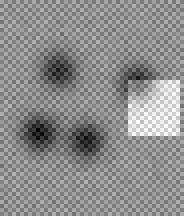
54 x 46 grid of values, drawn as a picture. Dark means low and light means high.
An odd patch, higher than its surroundings, sits in the middle right. The middle right is the ninth with the highest average. Four dips sink into the field.
